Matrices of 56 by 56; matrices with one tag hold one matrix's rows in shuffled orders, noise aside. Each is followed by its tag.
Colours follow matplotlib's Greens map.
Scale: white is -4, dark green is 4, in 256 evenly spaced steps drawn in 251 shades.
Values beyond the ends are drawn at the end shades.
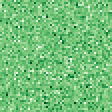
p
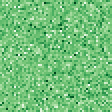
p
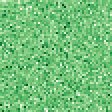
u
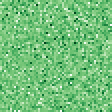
p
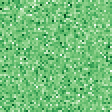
u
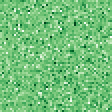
p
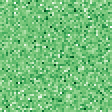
p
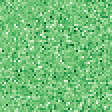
p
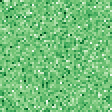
u
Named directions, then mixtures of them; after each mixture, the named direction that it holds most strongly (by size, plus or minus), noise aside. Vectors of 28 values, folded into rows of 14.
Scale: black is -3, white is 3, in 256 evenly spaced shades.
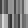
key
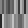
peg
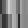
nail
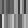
peg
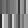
peg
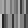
peg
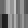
nail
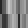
nail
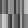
key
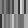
peg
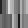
nail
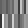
peg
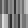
key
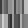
key
